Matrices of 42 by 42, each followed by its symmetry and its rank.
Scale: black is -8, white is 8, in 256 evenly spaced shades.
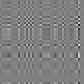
neither, rank one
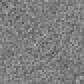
symmetric, full rank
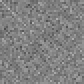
symmetric, full rank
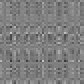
neither, rank two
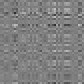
neither, rank two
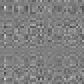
neither, rank three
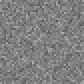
symmetric, full rank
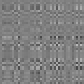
neither, rank two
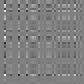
neither, rank one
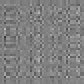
neither, rank three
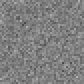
symmetric, full rank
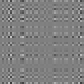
neither, rank one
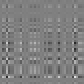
neither, rank one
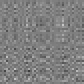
neither, rank three
